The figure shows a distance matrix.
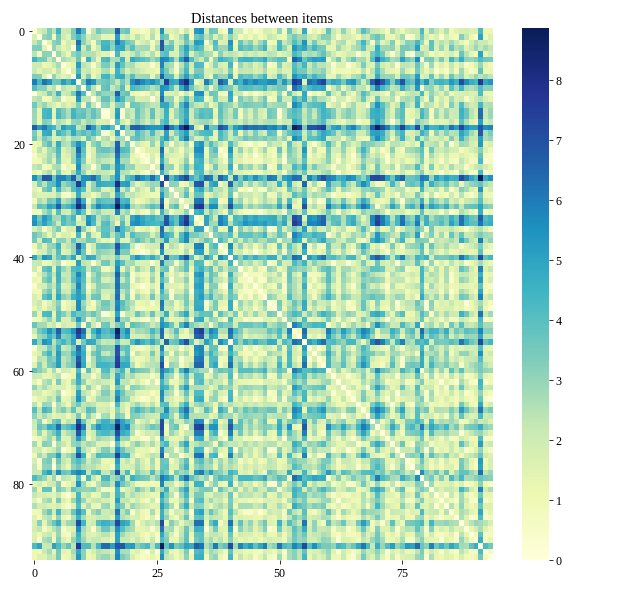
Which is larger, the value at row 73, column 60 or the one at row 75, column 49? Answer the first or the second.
the first
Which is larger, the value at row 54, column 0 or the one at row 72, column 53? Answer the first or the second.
the second
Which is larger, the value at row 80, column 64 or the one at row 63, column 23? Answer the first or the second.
the second
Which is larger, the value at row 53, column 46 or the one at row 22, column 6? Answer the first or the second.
the first
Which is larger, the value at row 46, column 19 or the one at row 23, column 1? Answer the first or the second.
the first
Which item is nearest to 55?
40
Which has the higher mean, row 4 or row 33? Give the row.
33
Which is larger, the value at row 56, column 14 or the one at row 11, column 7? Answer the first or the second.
the first
